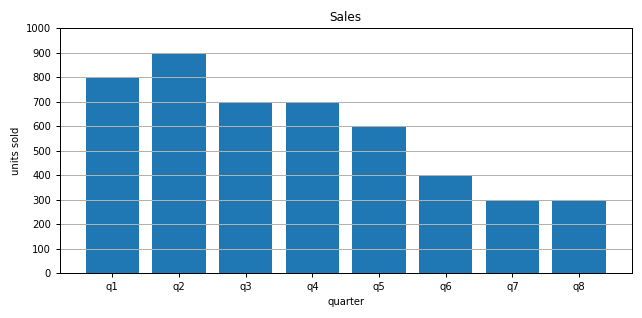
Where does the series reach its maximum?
q2
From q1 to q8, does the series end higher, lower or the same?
lower
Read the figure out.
Title: Sales
x-axis: quarter, ticks q1 q2 q3 q4 q5 q6 q7 q8
y-axis: units sold, ticks 0 100 200 300 400 500 600 700 800 900 1000
Values:
800 900 700 700 600 400 300 300
